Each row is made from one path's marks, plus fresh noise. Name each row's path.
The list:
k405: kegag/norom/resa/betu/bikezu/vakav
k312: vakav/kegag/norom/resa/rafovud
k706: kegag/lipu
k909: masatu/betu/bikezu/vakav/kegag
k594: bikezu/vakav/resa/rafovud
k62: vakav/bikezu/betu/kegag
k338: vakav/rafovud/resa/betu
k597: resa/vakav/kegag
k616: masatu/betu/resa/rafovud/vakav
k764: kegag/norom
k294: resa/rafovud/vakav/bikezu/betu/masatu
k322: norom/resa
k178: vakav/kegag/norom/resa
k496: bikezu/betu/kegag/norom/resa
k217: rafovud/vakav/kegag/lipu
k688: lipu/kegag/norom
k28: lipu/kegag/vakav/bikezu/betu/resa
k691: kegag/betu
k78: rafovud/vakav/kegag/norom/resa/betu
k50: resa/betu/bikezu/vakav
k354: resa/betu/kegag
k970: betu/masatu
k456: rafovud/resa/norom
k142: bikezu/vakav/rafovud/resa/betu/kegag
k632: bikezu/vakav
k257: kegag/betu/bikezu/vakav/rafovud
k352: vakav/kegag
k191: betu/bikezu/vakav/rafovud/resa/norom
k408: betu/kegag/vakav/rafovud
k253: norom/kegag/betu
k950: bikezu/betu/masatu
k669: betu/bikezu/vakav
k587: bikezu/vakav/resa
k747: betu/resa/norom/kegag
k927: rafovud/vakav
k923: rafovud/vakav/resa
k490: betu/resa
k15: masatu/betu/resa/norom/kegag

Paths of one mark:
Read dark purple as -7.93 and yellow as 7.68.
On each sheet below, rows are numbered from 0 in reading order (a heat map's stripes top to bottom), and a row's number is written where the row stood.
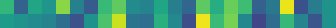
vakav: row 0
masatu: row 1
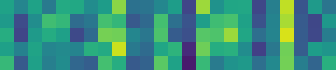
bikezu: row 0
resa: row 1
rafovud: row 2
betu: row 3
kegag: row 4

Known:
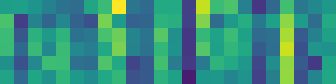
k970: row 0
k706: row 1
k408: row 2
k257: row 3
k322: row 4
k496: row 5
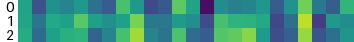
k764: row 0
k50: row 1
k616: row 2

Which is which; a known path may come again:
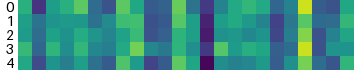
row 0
k312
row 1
k15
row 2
k496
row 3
k257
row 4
k764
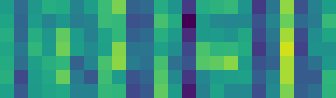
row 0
k490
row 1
k253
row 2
k405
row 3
k50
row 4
k616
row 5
k178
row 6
k747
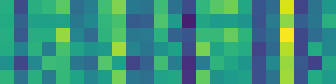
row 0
k338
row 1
k354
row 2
k594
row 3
k669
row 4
k322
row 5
k62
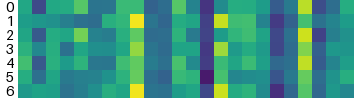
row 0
k78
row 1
k970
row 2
k191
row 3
k909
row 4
k408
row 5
k691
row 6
k950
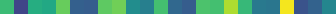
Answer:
k927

